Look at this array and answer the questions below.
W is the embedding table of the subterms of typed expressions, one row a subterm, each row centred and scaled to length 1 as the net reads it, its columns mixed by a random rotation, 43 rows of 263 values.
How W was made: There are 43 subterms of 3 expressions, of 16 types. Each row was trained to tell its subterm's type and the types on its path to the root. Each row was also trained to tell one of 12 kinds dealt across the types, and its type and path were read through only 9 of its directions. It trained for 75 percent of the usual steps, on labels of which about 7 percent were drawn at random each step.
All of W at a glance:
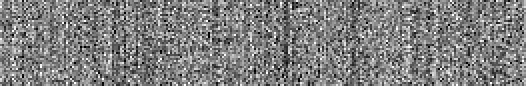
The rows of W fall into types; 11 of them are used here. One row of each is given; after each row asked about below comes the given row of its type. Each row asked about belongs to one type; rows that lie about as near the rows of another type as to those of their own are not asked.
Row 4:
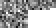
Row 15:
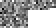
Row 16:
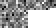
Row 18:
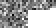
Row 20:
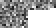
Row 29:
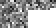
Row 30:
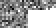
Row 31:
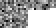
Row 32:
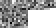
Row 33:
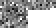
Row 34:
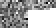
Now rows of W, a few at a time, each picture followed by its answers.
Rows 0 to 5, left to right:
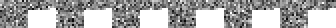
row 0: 4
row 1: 32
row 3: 32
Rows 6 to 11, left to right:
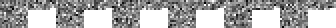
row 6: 18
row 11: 16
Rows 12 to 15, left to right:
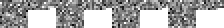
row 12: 20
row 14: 30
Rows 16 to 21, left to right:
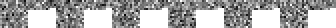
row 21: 4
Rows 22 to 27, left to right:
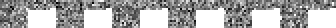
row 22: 18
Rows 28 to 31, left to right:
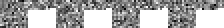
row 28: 34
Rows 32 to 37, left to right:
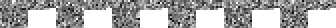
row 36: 32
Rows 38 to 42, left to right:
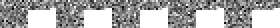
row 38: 33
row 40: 30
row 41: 20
